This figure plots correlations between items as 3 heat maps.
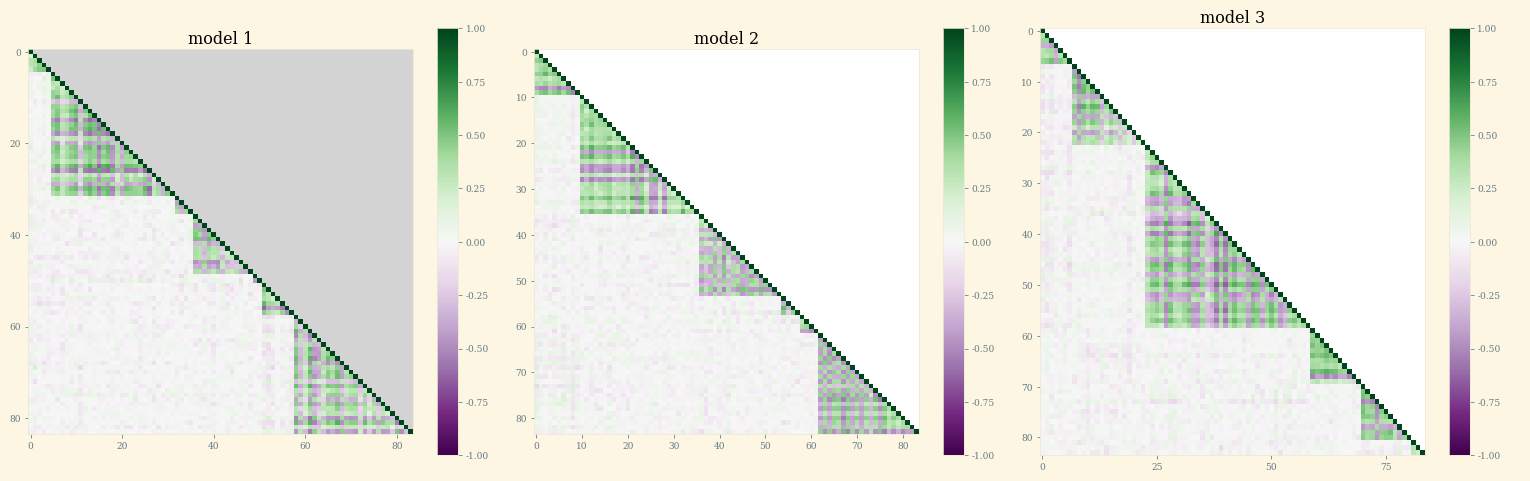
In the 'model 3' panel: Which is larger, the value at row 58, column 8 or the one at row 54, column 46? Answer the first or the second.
the second
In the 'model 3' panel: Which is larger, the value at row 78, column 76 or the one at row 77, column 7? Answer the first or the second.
the second
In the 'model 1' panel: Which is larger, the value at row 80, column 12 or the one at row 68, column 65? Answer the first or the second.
the first
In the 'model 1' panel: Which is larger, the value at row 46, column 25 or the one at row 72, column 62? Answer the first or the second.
the second
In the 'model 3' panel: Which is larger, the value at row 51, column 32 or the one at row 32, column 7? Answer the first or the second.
the first
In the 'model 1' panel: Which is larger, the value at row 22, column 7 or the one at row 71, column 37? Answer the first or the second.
the first
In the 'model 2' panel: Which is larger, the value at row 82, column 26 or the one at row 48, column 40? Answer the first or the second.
the first
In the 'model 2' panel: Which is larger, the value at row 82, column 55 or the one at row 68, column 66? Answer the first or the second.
the second
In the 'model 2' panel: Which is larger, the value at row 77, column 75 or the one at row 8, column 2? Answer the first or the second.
the first
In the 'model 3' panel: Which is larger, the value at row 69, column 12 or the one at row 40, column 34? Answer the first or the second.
the second
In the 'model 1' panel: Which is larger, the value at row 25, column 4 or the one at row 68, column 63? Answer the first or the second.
the second
